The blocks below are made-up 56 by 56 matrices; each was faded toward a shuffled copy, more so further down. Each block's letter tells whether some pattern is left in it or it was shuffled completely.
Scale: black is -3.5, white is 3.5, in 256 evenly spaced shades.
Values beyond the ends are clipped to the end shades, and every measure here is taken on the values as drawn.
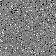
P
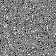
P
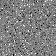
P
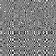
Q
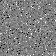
P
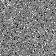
P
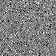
P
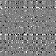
Q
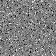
P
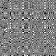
Q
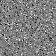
P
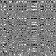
Q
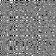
Q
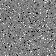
P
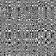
Q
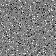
P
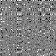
Q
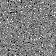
P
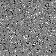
P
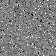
P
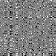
Q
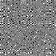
Q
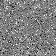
P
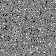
P
